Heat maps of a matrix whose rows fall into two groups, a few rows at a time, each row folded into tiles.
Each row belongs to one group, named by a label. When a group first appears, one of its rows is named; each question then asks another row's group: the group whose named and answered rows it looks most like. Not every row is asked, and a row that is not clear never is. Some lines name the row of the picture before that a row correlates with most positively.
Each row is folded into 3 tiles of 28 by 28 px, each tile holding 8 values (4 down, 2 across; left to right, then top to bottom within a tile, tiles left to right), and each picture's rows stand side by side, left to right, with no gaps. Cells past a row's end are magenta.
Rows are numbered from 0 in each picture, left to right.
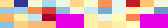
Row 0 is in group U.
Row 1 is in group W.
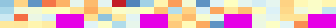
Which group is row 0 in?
W
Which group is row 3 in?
U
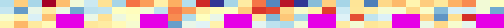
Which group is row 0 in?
W
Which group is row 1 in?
W
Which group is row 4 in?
W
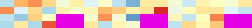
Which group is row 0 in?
U
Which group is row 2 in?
U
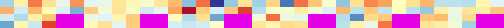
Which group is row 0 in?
U
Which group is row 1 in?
U
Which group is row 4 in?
U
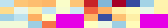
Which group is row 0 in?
U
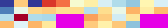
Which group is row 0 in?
W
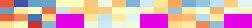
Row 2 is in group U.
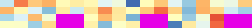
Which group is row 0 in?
U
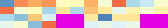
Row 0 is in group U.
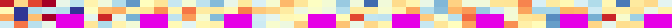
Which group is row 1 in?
W
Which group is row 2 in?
W
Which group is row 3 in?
U
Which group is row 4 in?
W
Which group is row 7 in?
W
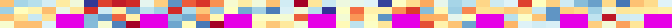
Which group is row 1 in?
U
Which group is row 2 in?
U
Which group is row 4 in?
W
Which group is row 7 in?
W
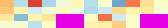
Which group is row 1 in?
W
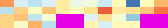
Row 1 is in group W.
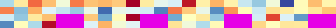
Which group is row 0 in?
U
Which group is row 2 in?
U
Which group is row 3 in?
W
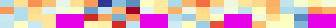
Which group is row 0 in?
U
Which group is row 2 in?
U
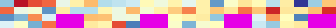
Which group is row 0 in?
U
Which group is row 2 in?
W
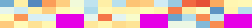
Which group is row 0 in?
W
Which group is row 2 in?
U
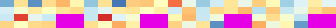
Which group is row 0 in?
W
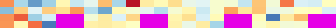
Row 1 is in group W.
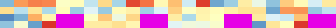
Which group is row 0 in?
U
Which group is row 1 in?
W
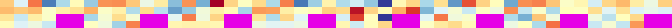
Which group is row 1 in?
U
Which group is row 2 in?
W
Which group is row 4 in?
W
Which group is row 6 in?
U
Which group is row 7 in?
U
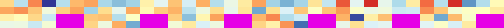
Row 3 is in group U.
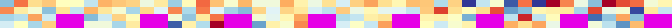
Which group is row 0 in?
U
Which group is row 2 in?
U
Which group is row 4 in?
U
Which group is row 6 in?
W
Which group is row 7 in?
U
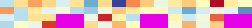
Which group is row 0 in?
U
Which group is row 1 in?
W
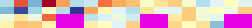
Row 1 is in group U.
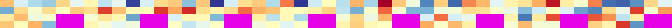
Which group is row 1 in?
W
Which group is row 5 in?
W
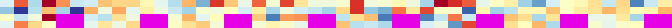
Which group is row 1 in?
U
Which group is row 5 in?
U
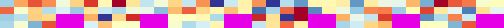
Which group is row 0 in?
U
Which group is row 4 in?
U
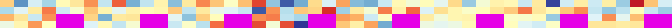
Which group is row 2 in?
U
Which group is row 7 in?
W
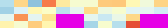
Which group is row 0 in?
W
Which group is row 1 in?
U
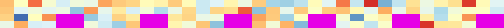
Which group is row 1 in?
U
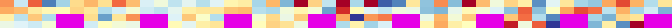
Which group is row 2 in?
W
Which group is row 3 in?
W
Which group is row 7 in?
U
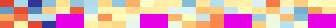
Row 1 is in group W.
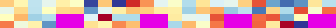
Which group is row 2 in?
U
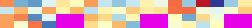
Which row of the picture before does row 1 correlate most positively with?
3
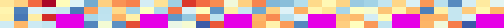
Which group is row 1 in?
U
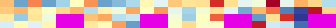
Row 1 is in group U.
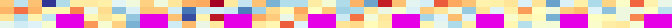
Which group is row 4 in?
W
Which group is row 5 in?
U
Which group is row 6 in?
W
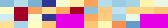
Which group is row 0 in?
W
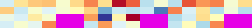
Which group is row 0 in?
U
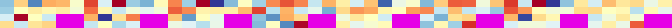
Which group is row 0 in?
W
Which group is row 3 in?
U
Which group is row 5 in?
U
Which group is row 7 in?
U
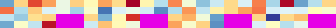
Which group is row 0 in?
U
